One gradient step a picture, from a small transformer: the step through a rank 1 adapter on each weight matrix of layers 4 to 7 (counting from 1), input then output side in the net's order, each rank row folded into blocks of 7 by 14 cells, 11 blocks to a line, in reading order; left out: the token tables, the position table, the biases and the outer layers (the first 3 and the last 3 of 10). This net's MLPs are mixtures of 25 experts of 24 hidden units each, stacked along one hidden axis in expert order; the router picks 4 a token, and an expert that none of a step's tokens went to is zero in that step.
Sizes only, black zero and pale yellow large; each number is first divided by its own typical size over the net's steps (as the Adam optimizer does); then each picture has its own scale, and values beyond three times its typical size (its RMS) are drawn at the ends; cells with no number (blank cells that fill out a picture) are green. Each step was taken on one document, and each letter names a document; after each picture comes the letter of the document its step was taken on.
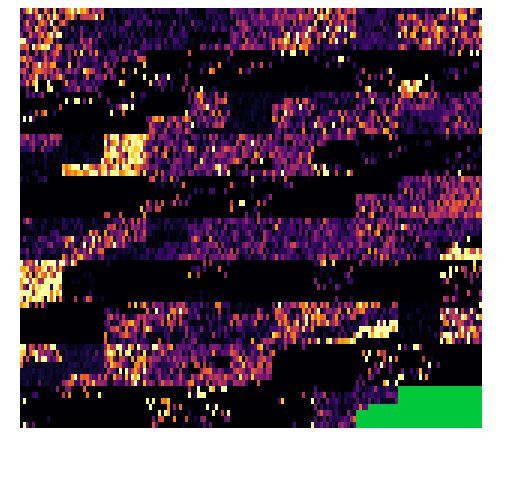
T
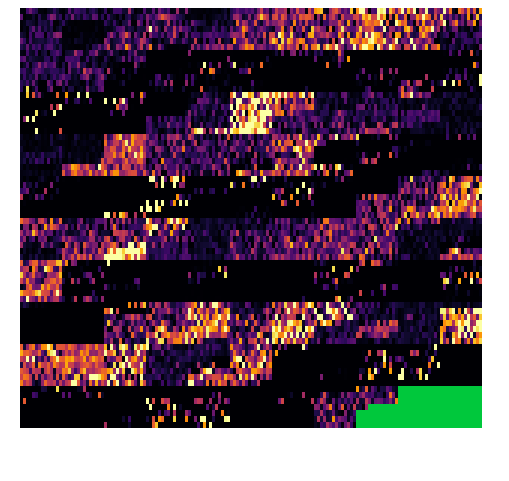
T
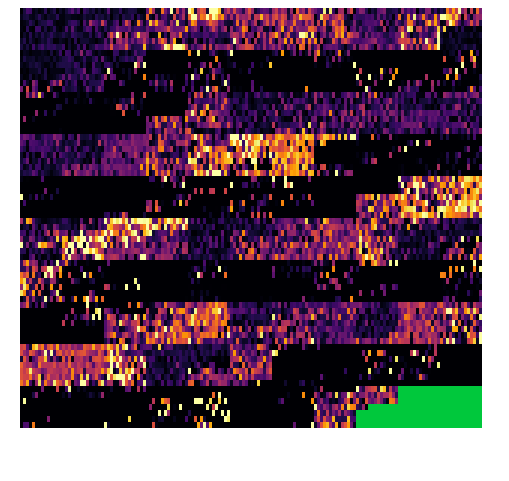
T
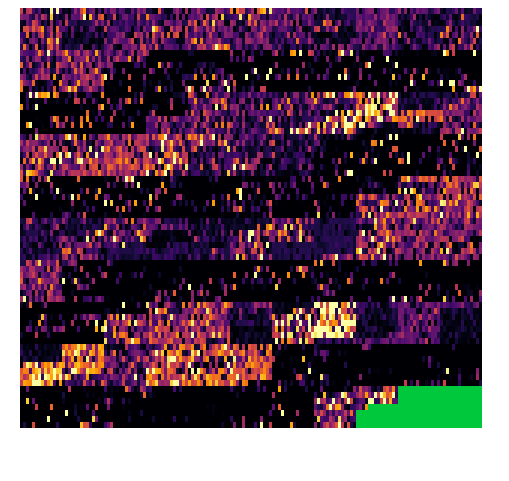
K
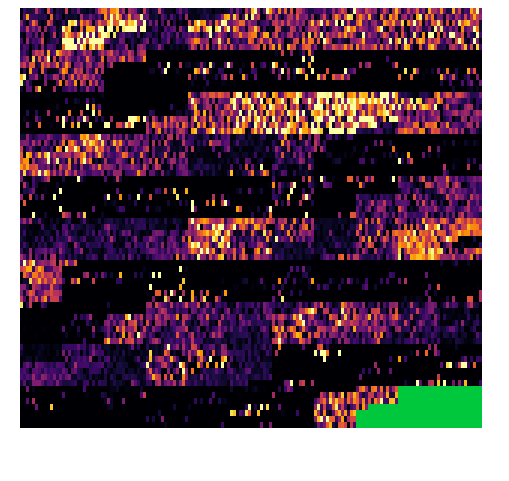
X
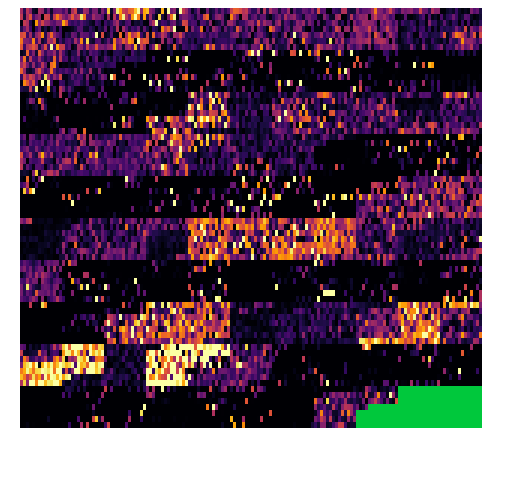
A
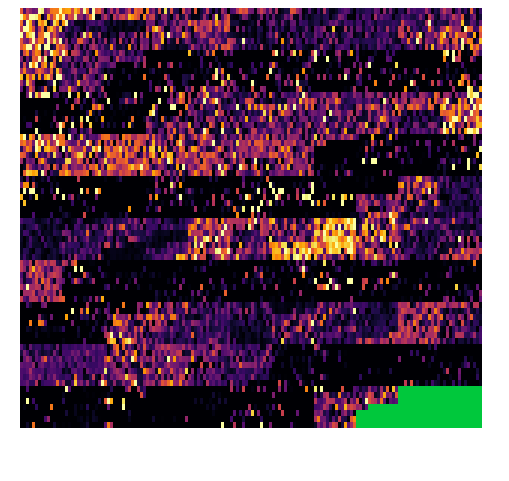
K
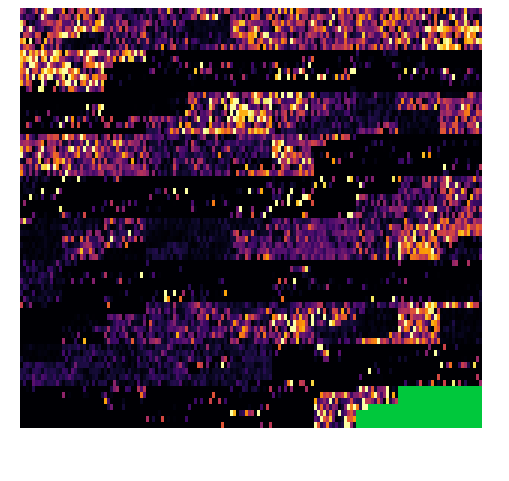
X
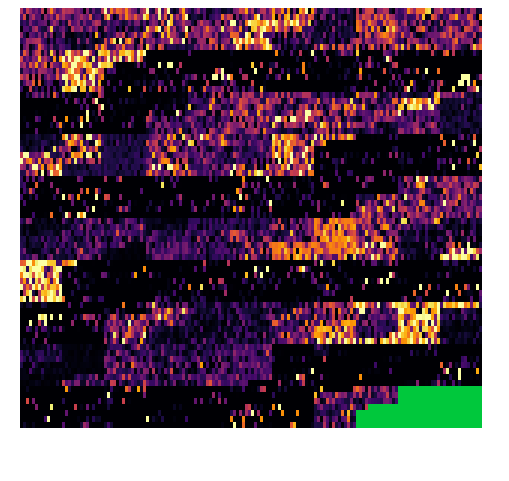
K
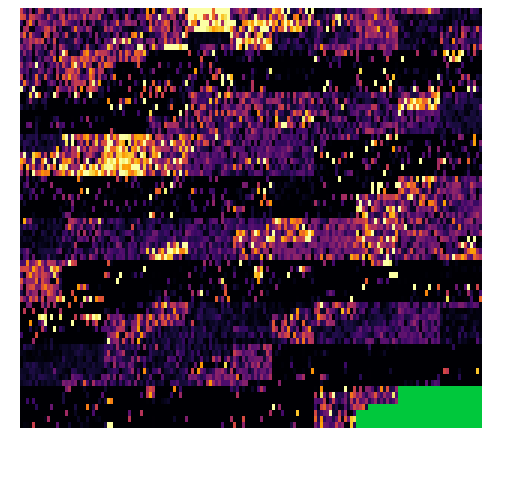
A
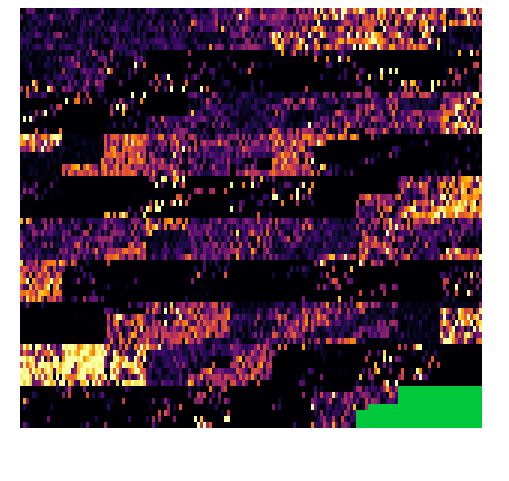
T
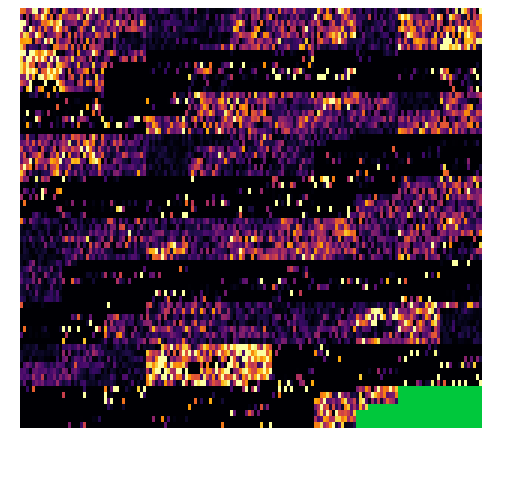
X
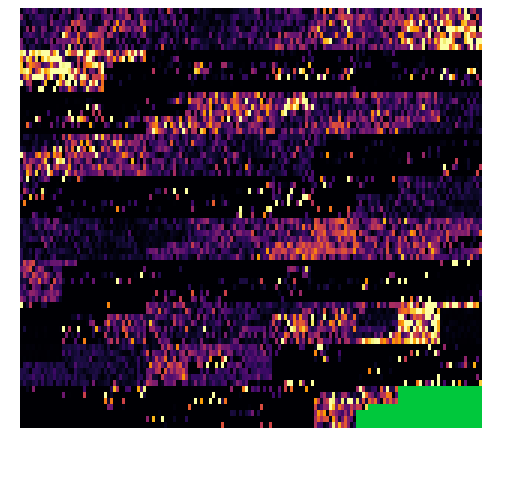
X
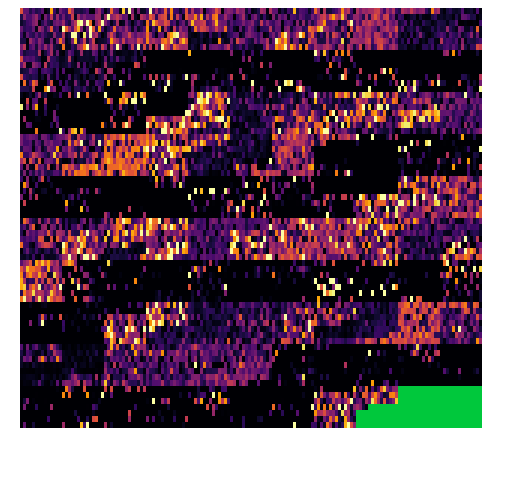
A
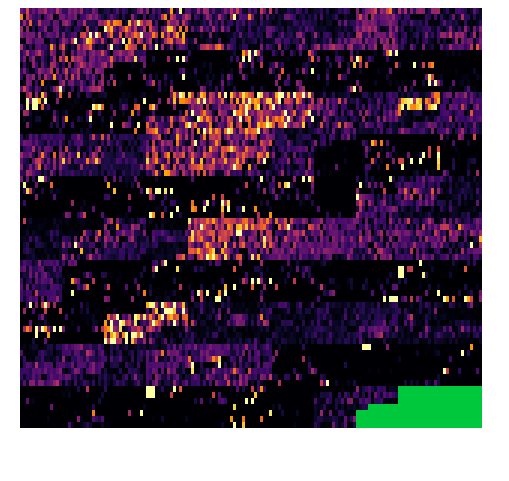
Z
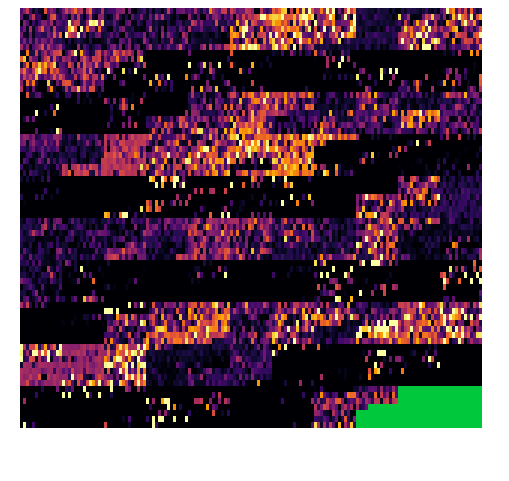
T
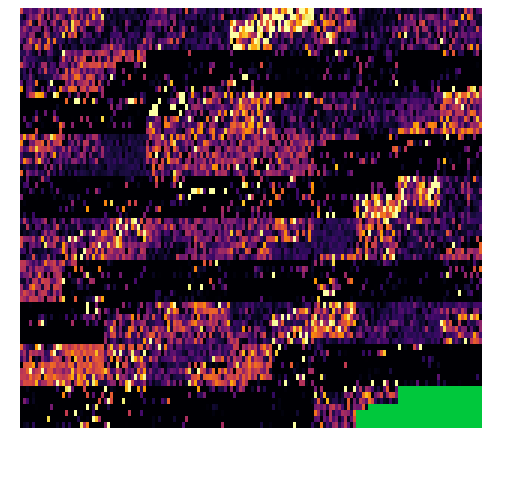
A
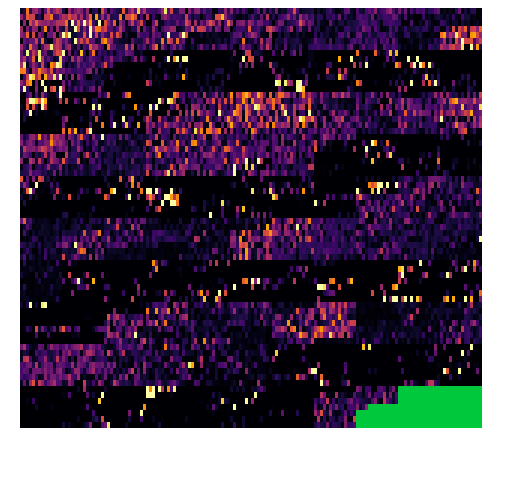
Z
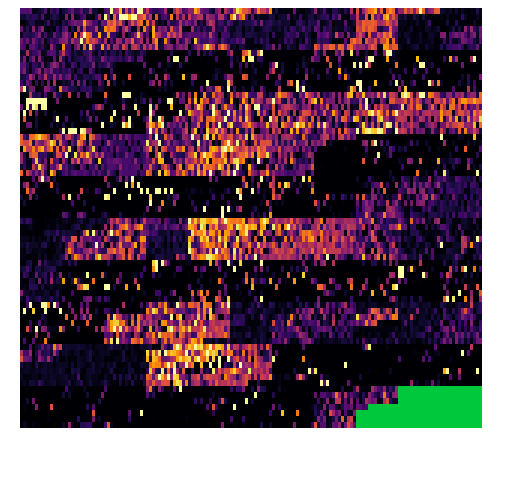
A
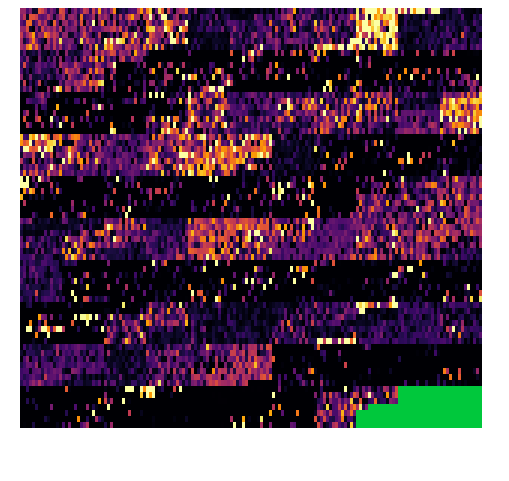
K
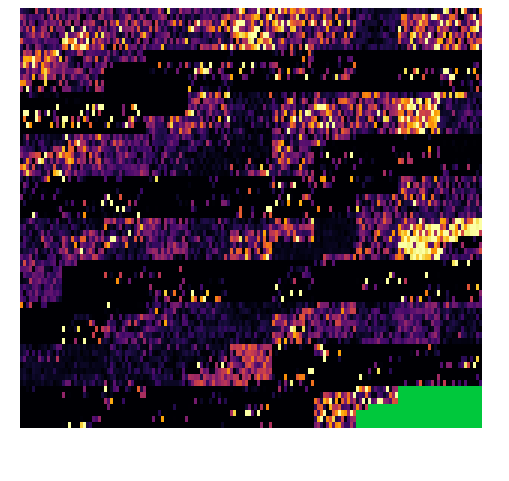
X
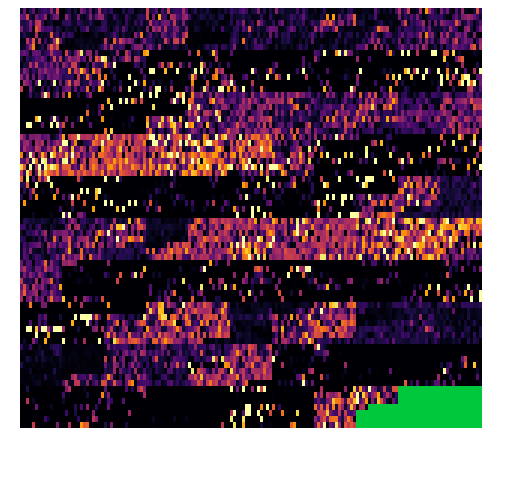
K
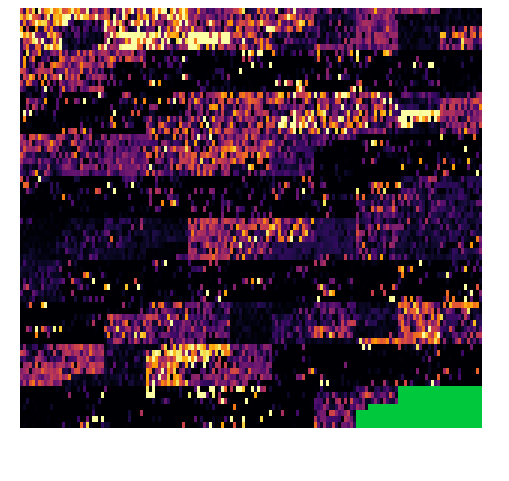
A
